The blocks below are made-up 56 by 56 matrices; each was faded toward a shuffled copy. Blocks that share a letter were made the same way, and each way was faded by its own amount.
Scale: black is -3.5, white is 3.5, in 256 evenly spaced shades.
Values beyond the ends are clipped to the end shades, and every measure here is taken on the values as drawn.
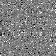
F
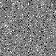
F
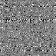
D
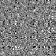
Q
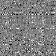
D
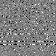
D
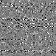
D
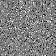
F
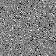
F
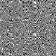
Q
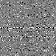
D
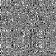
Q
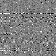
D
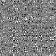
Q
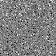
F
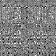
Q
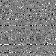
D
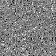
F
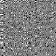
Q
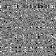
D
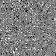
F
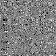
F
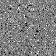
F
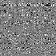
D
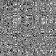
Q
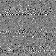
D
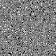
F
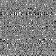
D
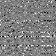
D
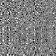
Q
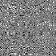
Q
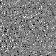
F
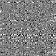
D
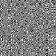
Q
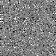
F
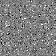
F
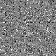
F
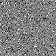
F
